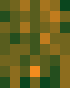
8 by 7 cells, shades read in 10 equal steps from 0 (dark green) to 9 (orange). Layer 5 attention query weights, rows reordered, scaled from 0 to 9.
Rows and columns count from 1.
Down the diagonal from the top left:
3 3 6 2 4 2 5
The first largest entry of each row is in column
3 6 3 5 6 7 4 2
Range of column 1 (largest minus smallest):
3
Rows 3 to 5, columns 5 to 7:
4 5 1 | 7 4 4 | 4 5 4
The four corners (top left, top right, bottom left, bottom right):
3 0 1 5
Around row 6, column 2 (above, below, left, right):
4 5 4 2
